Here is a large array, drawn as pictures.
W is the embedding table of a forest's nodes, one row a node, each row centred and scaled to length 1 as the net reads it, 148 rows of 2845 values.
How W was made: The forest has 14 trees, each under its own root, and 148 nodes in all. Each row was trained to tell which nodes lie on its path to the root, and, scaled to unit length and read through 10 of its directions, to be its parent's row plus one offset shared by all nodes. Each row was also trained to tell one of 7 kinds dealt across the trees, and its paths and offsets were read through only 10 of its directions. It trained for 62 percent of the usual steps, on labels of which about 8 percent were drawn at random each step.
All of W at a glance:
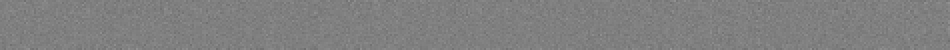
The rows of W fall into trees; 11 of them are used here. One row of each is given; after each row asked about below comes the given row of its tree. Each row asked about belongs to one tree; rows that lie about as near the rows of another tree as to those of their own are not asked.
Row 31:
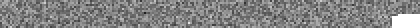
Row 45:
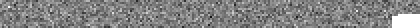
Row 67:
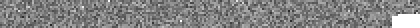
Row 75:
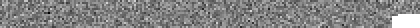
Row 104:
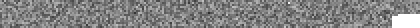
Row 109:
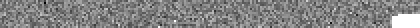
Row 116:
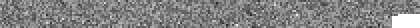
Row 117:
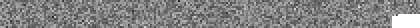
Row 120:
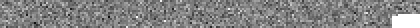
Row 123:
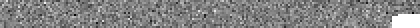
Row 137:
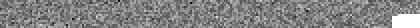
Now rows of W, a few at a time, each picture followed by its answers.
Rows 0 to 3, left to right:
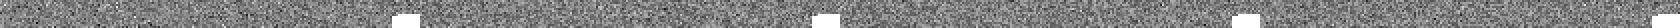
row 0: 45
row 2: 75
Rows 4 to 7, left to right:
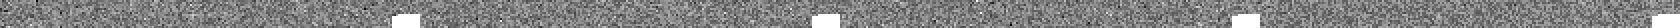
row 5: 120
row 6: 120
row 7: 109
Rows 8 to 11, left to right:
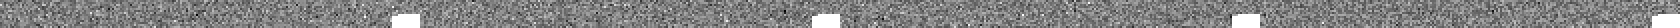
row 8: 109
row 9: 45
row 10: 45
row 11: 120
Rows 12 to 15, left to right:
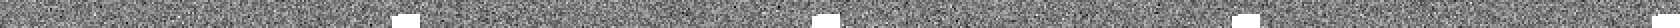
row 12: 137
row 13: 31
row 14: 45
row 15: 120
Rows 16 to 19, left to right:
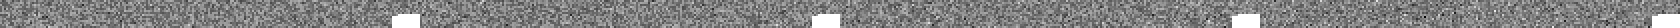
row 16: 67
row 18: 109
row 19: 67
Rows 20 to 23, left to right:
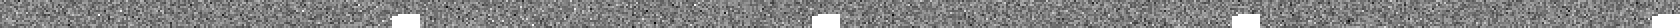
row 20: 104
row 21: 45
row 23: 75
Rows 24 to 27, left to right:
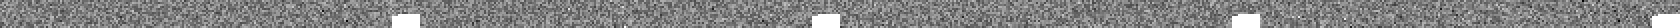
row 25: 120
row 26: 116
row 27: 120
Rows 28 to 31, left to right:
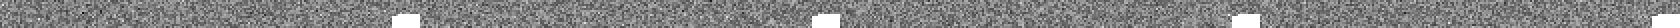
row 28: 31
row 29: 45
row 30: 104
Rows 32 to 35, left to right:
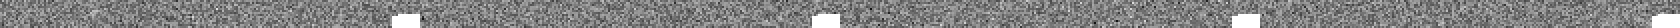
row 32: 109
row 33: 123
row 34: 75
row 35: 104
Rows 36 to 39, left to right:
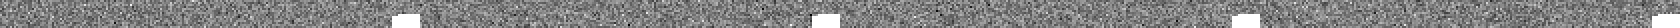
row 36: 109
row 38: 104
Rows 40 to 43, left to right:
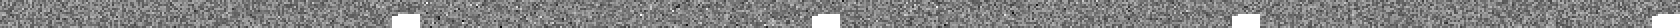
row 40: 116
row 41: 45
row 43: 31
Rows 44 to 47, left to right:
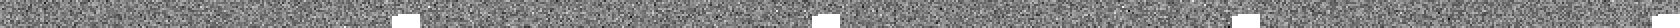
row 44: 109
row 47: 109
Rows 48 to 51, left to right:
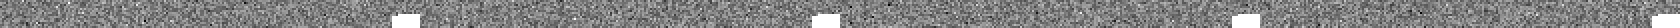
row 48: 137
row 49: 31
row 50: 67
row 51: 120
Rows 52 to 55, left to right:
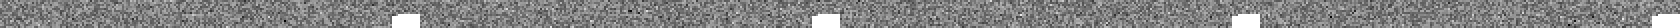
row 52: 31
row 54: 75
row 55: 67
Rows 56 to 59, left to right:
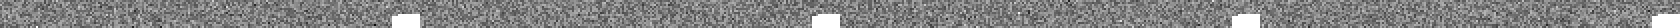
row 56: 67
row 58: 109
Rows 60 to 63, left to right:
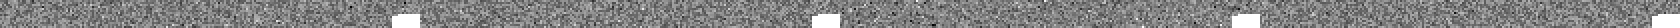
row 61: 75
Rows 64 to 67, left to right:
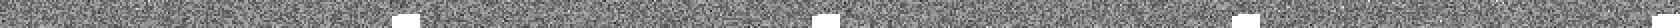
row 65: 45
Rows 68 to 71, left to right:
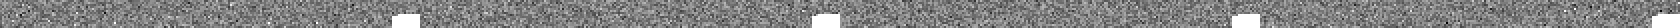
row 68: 104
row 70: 120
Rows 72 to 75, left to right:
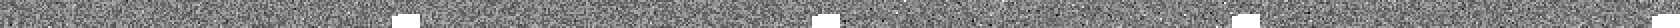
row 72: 137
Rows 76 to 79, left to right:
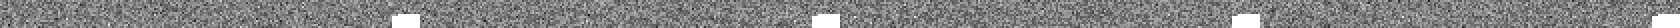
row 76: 137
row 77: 31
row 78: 31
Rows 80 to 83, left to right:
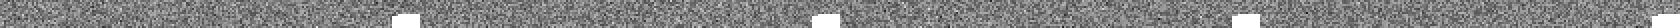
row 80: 45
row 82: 120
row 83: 109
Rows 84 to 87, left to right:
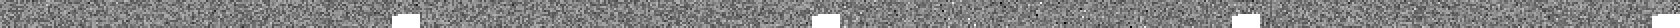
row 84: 45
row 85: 104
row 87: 67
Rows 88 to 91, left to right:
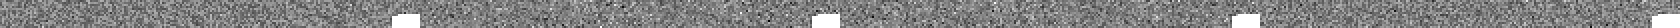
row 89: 31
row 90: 31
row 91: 109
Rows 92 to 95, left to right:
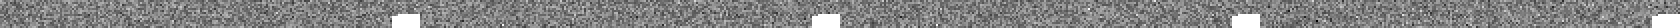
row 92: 31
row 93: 45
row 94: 120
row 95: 120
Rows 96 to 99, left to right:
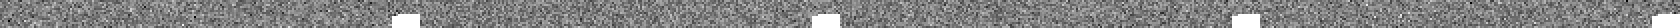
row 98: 67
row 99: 123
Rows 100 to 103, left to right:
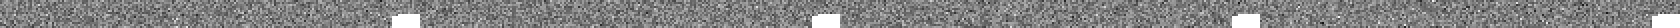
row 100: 109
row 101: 109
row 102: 75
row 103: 104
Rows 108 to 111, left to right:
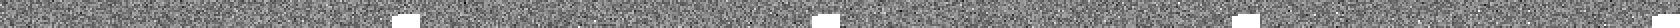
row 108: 109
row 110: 31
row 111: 104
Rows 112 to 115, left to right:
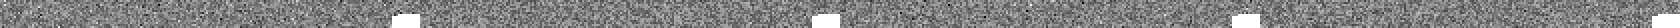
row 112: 45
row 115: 75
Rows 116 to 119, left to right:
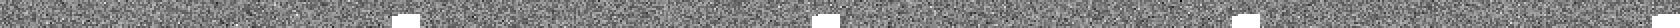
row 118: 31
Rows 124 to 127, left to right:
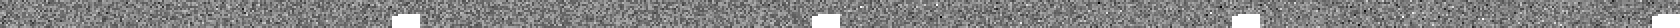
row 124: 137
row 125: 75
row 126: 109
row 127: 45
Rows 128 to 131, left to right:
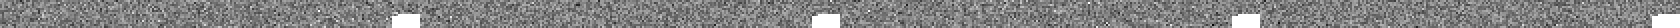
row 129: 123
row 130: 123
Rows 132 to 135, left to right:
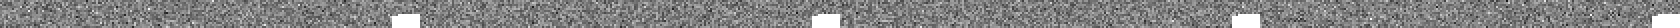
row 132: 67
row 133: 104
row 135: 45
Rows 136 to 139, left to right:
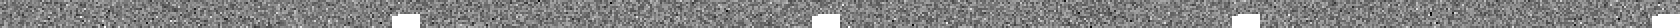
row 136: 137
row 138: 31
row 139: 120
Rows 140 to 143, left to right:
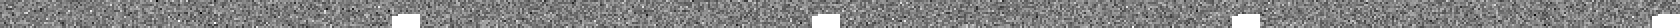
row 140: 123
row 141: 120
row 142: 67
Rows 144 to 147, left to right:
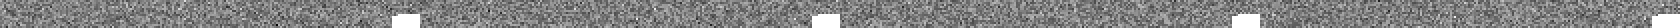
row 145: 67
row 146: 31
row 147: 120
